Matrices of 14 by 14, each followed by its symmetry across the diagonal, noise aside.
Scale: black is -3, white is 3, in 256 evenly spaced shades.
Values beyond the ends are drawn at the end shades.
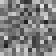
neither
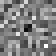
symmetric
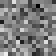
neither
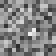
symmetric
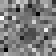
neither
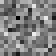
symmetric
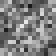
symmetric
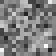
symmetric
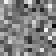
neither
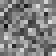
symmetric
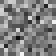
symmetric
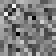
symmetric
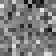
neither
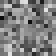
neither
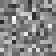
neither
